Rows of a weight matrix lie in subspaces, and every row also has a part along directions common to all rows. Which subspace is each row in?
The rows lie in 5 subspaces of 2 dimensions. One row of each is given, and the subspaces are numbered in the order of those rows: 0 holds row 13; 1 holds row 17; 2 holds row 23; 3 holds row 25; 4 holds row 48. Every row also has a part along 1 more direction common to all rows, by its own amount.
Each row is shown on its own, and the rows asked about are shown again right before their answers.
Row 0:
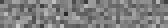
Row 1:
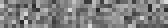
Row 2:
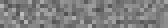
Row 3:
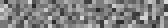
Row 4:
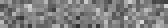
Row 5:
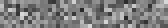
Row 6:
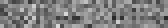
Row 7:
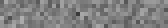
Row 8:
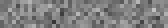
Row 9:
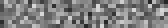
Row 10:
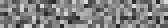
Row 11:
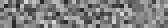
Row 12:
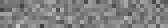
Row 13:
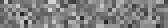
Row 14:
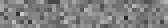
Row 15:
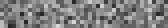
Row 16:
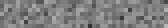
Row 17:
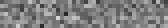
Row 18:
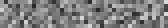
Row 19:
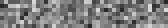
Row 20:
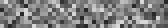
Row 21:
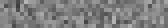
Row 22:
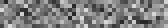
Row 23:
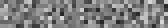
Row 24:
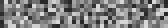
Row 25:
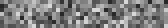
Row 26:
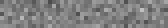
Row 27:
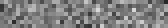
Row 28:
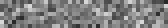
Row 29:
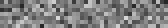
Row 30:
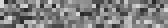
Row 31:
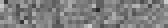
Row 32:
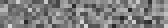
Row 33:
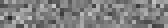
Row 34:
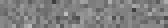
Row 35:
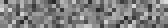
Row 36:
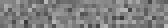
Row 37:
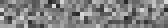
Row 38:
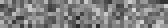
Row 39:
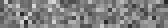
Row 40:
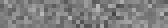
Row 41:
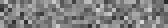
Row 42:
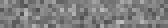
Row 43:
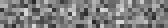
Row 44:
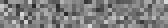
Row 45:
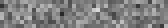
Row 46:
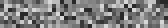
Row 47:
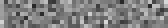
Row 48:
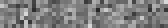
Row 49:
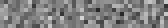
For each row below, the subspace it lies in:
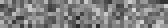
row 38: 0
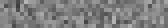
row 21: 2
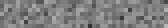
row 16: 4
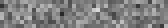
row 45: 3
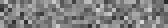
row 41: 0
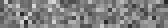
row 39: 0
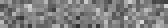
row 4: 0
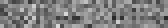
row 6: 1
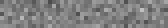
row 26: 3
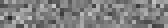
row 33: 3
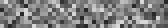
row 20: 4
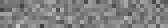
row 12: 1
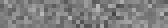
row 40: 0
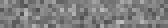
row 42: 4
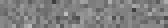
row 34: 1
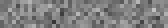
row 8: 3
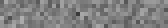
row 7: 3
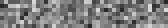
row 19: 4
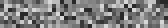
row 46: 2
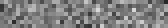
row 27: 0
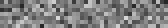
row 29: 1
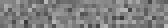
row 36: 4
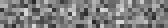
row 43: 4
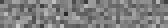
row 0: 1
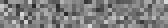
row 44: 1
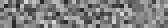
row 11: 2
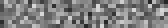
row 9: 0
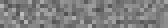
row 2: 1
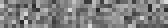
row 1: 4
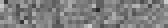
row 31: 3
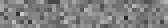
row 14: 2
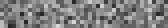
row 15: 0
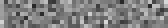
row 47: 0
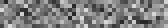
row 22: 4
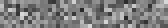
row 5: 2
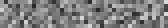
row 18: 2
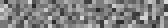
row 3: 2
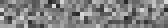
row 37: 3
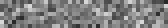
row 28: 0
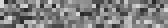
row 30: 3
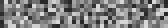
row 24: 0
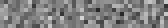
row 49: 2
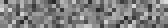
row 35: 1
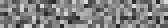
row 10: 1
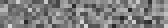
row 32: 4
